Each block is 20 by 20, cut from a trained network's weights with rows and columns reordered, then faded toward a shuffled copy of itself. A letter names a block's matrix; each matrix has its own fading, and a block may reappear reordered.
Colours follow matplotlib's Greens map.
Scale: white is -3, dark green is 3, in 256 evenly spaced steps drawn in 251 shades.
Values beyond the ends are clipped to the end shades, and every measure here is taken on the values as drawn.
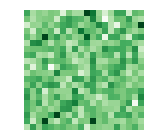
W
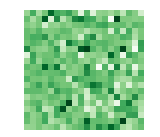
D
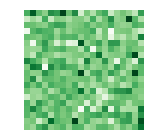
D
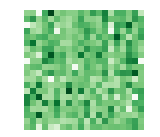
D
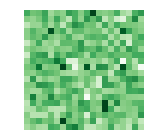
W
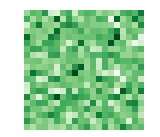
D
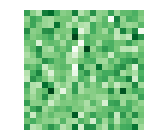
D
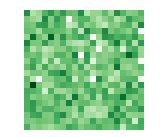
W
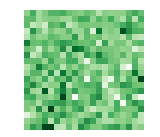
W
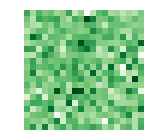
W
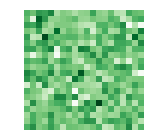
W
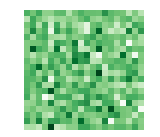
D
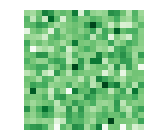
W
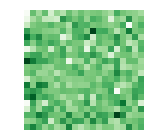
D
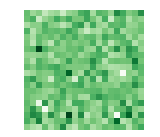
W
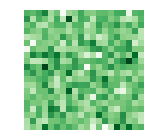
W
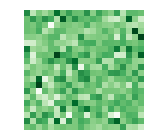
D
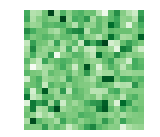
D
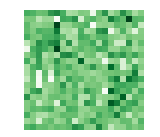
D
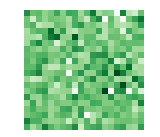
D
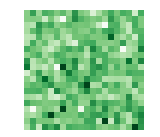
W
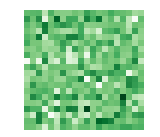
D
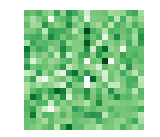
D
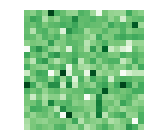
D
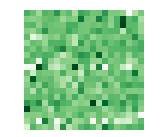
D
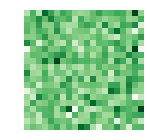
W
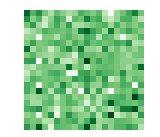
D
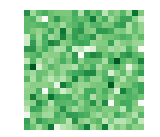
W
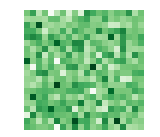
D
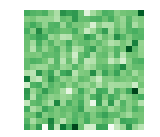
W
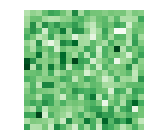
W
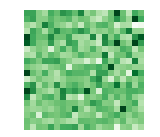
D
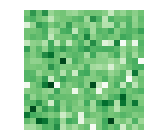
D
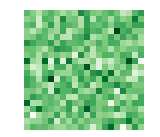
W
